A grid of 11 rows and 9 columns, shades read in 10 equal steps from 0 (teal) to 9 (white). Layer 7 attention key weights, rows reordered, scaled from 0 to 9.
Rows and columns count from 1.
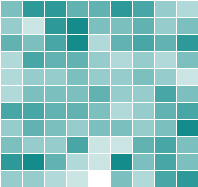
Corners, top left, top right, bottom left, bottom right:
4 6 5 1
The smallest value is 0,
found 5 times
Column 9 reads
6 4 1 4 7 4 2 0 4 4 1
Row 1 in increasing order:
1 1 1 2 3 3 4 5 6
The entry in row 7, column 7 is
5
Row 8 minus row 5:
-1 -2 -1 1 -1 -1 1 -1 -7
